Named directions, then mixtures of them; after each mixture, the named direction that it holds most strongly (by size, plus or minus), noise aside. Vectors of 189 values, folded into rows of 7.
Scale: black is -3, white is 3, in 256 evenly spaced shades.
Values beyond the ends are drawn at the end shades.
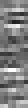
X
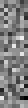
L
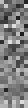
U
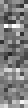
U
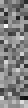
L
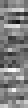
X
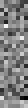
L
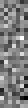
L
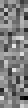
L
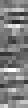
X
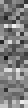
U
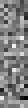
L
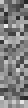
U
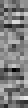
X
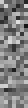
U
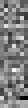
L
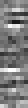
X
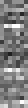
X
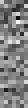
U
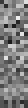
U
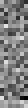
L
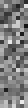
U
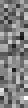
L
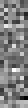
L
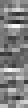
X
